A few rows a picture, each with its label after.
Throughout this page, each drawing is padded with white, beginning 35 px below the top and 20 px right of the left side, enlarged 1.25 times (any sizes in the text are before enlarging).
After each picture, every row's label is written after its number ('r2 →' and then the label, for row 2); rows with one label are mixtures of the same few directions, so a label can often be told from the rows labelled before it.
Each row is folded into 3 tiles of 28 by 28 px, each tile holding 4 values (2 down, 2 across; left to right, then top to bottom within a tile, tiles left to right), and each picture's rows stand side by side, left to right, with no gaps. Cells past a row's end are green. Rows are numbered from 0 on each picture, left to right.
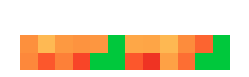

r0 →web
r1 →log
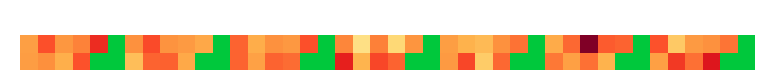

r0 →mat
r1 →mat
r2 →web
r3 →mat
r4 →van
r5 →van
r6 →web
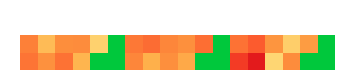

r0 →mat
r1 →web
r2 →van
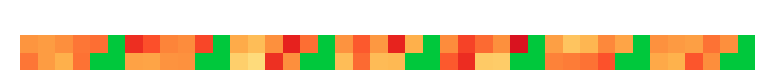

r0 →mat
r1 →web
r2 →van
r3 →mat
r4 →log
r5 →log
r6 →van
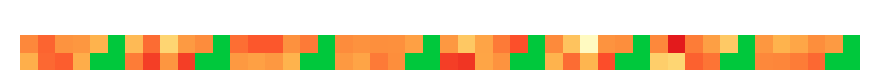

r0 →mat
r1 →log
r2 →log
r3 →log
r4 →log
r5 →van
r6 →log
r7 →log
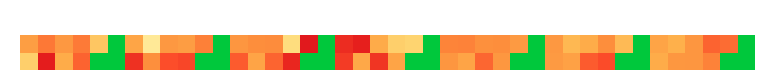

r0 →web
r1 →web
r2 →mat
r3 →van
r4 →van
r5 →log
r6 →van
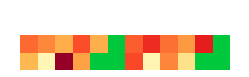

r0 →van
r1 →web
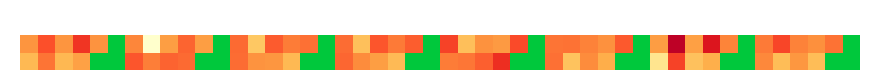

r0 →mat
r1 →log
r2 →log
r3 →log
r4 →web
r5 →web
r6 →mat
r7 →web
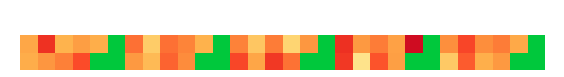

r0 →log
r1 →log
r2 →mat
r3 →web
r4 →web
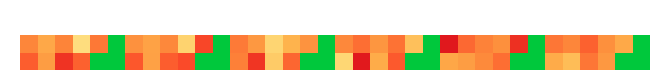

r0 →mat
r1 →mat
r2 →van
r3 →web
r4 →web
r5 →log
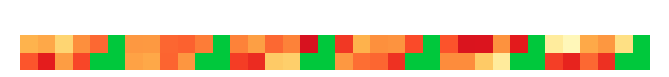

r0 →log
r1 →van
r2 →log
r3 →web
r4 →log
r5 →web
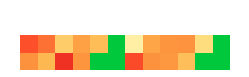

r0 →van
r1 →web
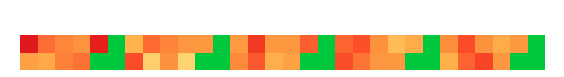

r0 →web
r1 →web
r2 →log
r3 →van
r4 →mat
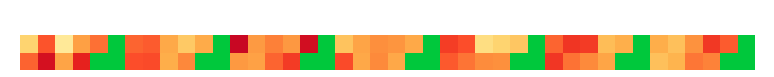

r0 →log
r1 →van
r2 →web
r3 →web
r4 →van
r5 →van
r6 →van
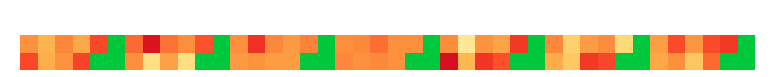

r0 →mat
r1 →web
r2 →log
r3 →van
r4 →web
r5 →log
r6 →mat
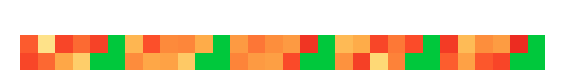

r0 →log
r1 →web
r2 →mat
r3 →van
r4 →web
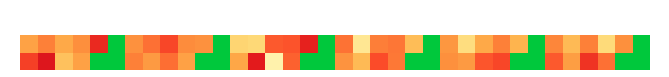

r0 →log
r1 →van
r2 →van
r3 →log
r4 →log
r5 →mat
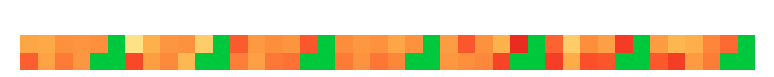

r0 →web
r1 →web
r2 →web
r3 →mat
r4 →mat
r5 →web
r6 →log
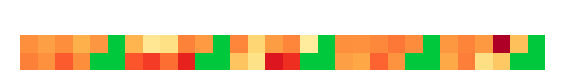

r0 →mat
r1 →log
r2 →log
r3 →van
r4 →mat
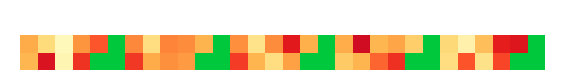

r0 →van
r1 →mat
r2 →mat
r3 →log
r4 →van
